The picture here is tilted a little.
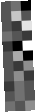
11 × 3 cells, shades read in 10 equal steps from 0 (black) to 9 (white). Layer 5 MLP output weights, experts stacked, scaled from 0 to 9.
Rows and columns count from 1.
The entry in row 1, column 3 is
0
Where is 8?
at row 3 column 3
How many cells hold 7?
1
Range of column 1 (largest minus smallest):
2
